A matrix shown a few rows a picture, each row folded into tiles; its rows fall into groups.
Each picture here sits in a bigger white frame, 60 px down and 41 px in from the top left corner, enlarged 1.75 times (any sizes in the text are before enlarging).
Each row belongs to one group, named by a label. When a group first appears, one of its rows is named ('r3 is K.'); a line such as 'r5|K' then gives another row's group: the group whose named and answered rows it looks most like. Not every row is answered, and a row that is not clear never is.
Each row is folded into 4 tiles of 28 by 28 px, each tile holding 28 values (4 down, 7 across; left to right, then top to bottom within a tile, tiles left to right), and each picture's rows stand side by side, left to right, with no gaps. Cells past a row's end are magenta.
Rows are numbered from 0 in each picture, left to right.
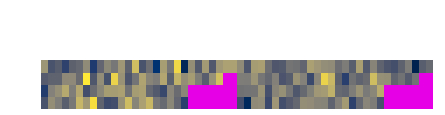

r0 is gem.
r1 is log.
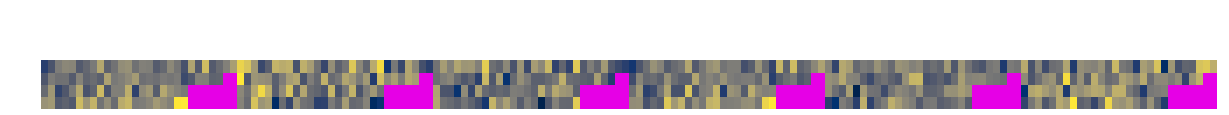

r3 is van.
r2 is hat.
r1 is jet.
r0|van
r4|log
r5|gem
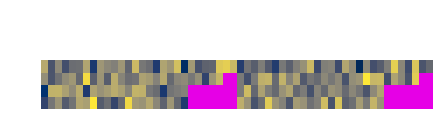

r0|gem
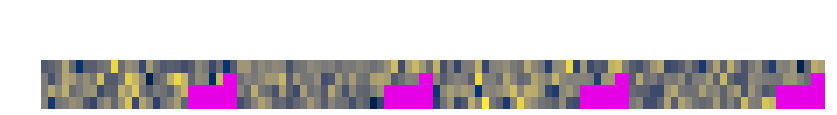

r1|jet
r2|gem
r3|van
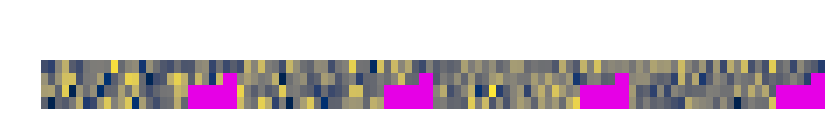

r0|log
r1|hat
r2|van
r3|hat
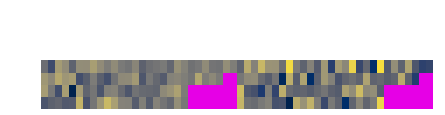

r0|log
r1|hat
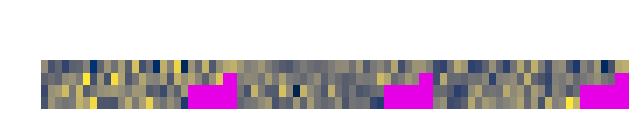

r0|gem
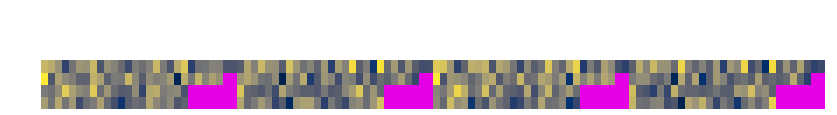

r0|jet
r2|jet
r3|hat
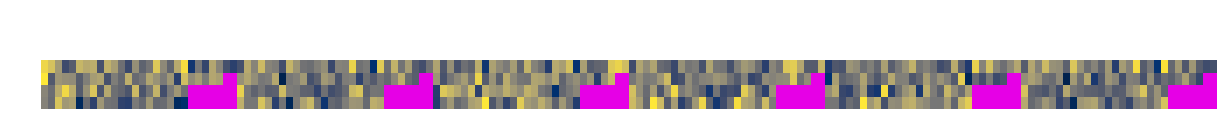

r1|hat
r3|hat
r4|van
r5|hat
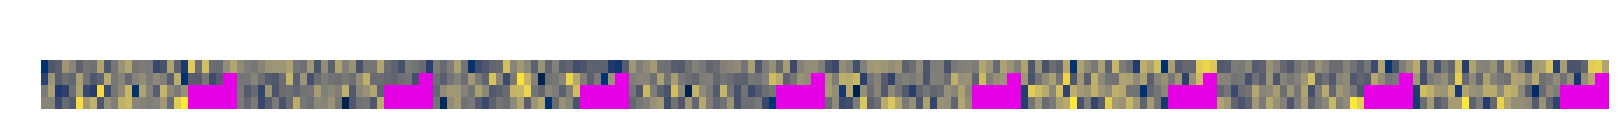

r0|van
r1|hat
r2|log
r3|jet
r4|log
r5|gem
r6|van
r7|gem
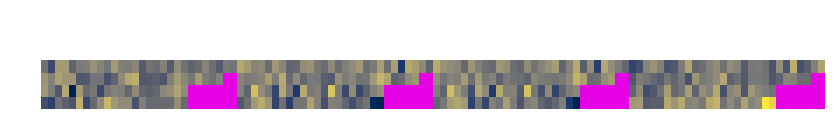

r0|log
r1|jet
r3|van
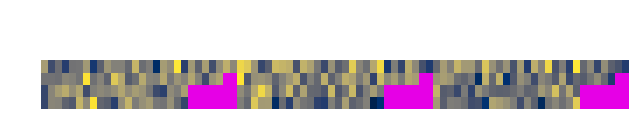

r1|jet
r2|hat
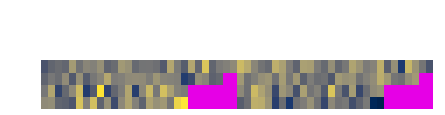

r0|van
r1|jet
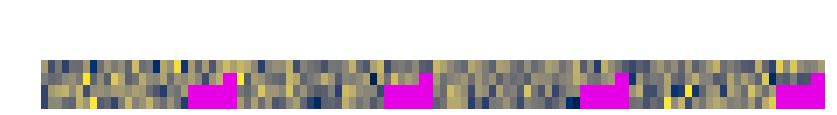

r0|gem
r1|jet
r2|jet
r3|van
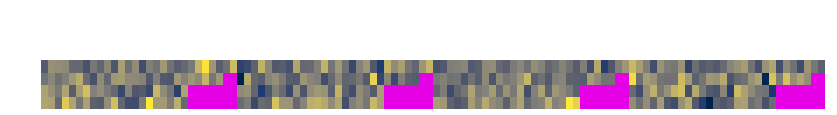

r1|van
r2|van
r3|jet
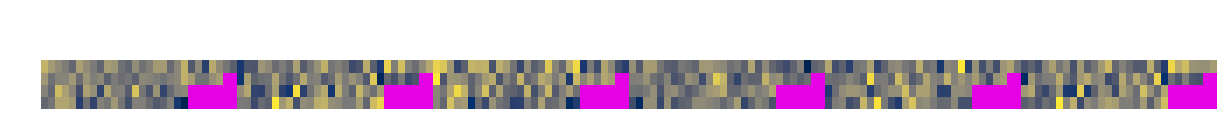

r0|jet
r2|jet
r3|log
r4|gem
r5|van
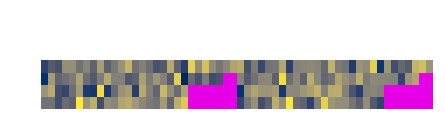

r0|van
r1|gem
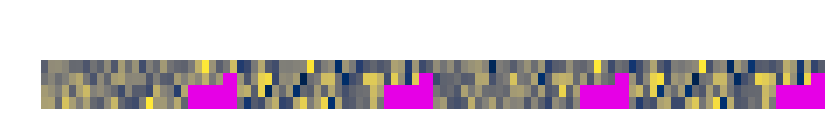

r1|log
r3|log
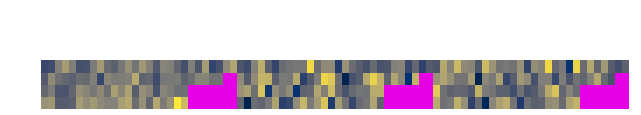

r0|van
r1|log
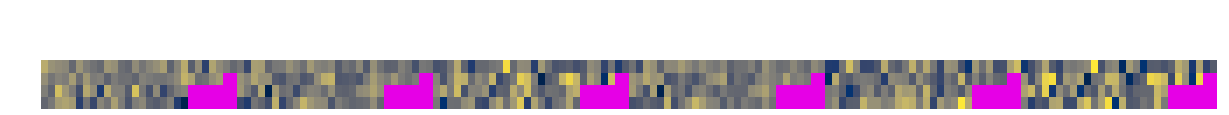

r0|jet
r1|log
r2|log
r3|log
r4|van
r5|log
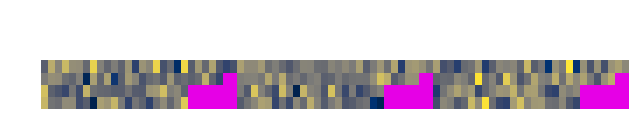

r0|hat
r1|jet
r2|gem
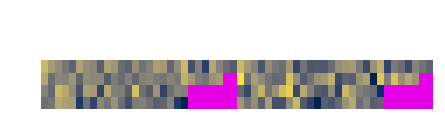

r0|jet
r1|jet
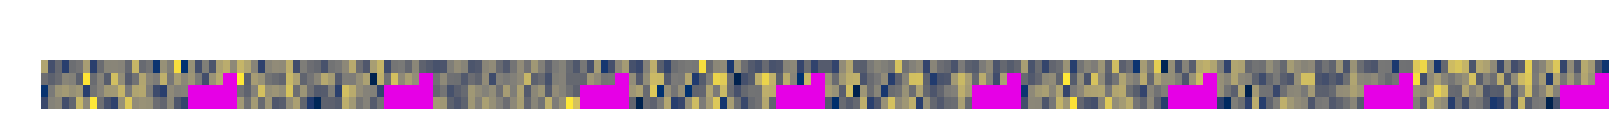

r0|gem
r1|jet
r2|van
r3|log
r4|log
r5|gem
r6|log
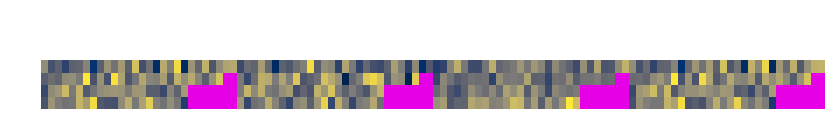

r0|gem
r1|log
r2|van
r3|gem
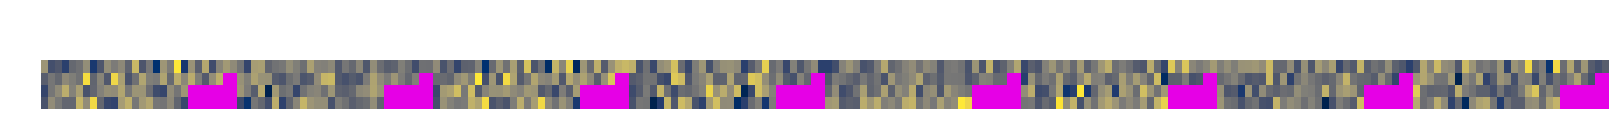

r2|gem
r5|van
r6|hat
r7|hat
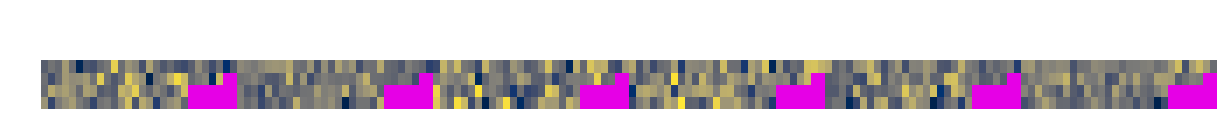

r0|log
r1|hat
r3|gem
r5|jet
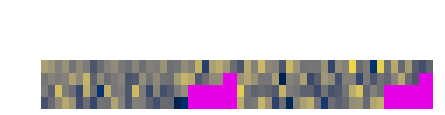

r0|jet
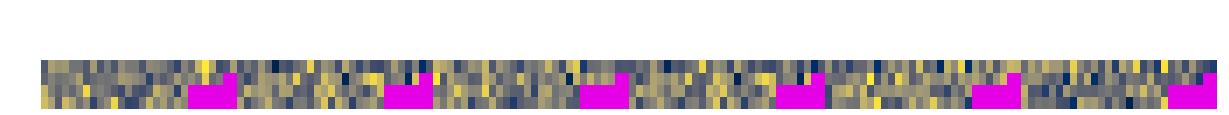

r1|log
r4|gem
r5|hat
